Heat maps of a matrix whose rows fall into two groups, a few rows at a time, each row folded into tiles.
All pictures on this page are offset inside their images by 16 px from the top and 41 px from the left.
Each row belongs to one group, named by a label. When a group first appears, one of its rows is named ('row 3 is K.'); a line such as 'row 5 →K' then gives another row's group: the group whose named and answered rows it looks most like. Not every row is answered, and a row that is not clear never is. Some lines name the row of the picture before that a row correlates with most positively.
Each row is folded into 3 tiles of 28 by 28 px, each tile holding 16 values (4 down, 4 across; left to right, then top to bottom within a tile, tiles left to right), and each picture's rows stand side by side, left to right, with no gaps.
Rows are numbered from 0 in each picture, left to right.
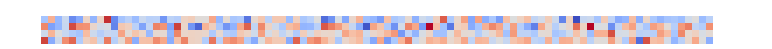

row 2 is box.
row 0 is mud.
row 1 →box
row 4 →mud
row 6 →box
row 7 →box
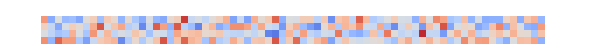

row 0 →box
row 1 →box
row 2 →mud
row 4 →mud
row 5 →box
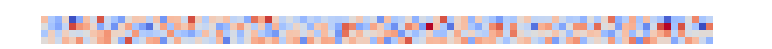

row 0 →box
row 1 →mud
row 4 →mud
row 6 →mud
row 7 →box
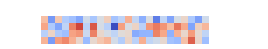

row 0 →box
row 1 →box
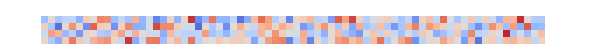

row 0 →mud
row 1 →mud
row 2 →box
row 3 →mud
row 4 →mud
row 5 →mud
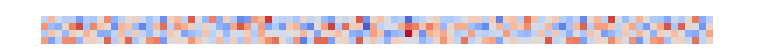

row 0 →mud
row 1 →mud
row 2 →box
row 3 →mud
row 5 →mud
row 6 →mud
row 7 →mud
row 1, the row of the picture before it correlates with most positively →4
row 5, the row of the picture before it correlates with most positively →4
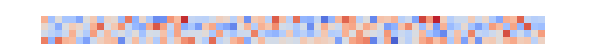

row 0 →box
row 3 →box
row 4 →mud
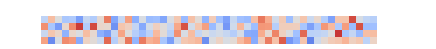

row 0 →mud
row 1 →box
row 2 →box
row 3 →mud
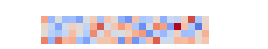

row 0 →box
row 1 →mud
